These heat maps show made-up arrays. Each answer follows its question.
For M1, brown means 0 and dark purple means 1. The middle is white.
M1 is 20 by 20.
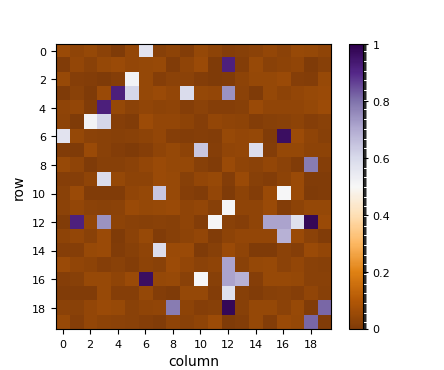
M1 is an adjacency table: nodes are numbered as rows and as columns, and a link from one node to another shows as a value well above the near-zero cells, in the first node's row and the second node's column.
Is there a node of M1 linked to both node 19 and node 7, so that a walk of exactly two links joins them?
no
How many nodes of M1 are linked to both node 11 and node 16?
1
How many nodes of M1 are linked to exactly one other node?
12
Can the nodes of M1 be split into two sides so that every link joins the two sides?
yes
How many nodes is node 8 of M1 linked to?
1
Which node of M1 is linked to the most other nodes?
node 12
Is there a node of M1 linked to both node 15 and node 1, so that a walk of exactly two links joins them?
yes
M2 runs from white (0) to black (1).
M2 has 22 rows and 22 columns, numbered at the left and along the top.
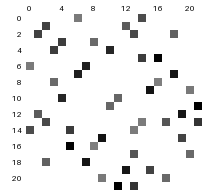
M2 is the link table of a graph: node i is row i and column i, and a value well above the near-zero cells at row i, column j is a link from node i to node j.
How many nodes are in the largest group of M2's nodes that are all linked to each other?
2
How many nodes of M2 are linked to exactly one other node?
0
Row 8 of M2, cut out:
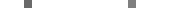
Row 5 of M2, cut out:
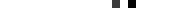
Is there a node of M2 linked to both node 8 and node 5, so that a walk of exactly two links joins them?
yes
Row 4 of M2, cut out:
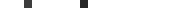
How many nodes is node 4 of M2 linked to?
2
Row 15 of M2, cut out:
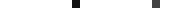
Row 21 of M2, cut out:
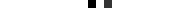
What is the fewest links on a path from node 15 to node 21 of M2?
5
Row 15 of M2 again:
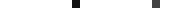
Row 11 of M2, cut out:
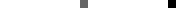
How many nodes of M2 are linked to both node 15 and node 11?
0
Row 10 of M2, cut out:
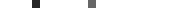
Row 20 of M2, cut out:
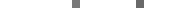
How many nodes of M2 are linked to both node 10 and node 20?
0
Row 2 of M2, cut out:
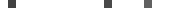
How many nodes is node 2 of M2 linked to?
3
